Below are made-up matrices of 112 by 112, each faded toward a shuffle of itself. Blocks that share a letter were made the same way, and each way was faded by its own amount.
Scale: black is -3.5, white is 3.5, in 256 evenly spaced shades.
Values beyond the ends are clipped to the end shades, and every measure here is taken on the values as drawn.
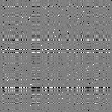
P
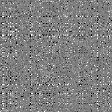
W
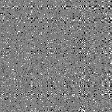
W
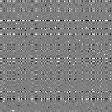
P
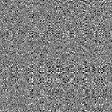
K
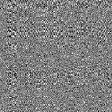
K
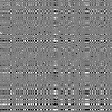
P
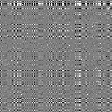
P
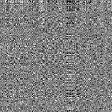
K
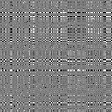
P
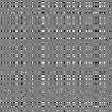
P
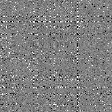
W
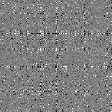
W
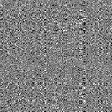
K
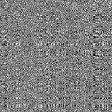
K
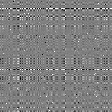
P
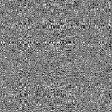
K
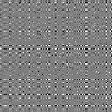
P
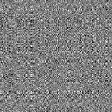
K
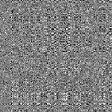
K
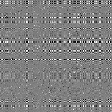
P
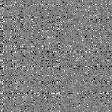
W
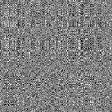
K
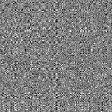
K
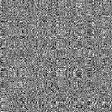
K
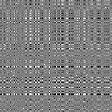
P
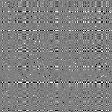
P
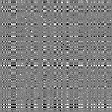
P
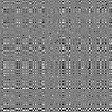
P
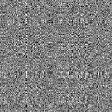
K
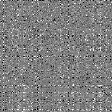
W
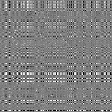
P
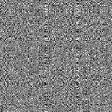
K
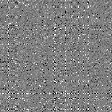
W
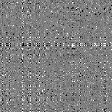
W
